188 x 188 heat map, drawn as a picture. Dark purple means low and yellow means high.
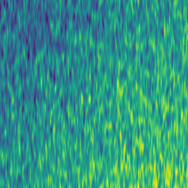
The halves do not mirror each other. The ninth with the lowest average is the top left. Streaks run downward. The bottom right is the ninth with the highest average. Values rise toward the bottom right.
